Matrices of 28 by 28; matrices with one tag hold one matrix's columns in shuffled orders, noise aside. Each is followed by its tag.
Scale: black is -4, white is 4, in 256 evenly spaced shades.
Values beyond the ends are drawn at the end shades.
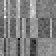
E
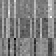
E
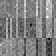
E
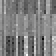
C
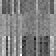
C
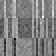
E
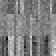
C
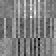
E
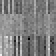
C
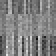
C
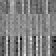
C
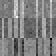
E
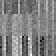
C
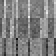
E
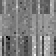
C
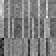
E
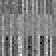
C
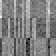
E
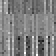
C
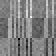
E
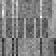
E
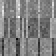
E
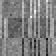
E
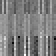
C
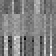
C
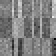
E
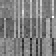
E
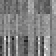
C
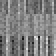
C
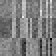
E
